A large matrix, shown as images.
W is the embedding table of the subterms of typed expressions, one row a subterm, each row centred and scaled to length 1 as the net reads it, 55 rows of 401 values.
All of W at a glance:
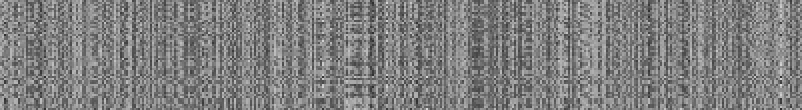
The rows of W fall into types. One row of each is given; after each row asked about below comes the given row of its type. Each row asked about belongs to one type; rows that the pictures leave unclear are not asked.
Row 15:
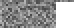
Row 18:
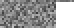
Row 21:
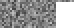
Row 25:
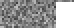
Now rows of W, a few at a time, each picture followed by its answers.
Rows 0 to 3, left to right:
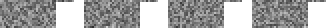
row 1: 21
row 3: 15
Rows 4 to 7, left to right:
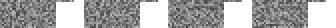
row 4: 21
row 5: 25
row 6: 15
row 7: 15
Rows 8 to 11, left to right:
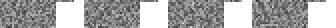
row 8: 25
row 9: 18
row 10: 21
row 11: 18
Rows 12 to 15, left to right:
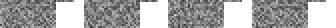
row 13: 18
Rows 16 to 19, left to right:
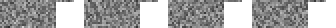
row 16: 21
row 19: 18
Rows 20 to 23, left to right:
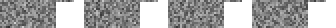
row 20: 21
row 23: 18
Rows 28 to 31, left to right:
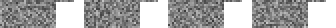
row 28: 15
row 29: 21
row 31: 15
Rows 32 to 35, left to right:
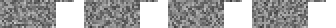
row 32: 15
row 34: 18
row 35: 25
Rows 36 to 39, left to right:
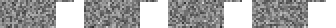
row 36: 25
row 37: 21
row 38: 25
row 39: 15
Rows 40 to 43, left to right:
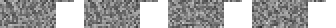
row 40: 18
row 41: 18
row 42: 15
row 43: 21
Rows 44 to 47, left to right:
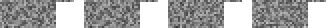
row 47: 15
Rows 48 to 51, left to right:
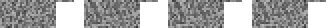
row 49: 18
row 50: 18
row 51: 18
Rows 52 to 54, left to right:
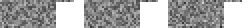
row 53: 18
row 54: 25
